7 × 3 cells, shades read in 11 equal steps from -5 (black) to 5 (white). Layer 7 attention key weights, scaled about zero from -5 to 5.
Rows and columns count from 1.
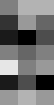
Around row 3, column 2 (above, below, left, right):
1 -1 -4 -2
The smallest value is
-5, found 2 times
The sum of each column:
-6 -3 -4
